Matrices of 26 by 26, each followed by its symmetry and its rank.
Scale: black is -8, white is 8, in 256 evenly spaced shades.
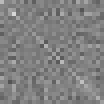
symmetric, rank five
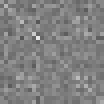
symmetric, rank five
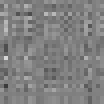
neither, rank three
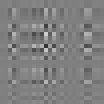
neither, rank one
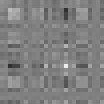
symmetric, rank two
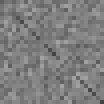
symmetric, full rank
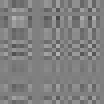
neither, rank one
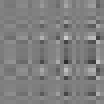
neither, rank one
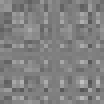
symmetric, rank two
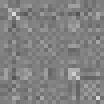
symmetric, rank five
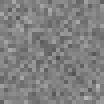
symmetric, full rank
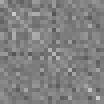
symmetric, rank five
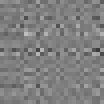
neither, rank three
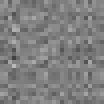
neither, rank three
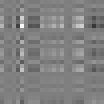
neither, rank one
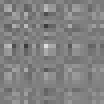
symmetric, rank two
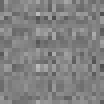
neither, rank three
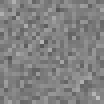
symmetric, full rank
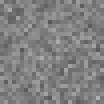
symmetric, full rank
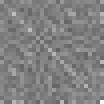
symmetric, rank five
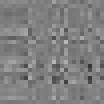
neither, rank three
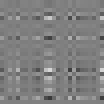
neither, rank one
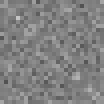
symmetric, full rank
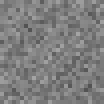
symmetric, full rank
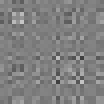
symmetric, rank two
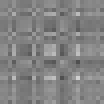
symmetric, rank two
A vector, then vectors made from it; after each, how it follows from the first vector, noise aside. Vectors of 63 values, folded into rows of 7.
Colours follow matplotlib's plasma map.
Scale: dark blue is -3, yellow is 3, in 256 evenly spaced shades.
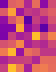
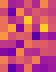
negated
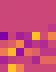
partly zeroed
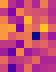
negated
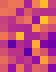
reversed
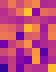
wrapped around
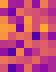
negated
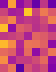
wrapped around
